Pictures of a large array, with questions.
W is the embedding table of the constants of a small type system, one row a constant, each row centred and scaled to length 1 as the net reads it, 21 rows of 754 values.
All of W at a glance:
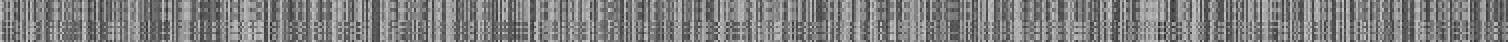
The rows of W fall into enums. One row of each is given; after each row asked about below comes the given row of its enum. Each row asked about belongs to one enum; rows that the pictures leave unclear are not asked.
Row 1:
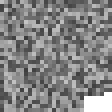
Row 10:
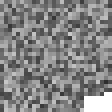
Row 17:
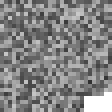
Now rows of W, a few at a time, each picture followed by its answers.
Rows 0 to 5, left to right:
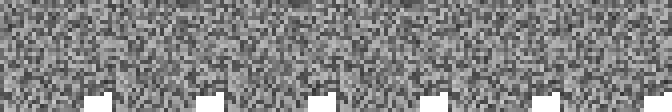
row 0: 10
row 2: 1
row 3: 1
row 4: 10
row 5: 10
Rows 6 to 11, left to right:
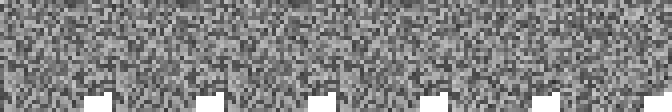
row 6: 1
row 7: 1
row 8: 1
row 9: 1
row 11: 17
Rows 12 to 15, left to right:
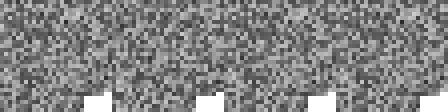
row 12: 17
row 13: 10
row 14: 17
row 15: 17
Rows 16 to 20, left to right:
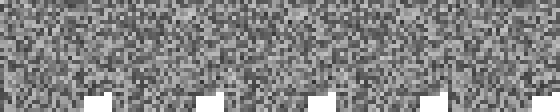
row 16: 1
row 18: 17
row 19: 17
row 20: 1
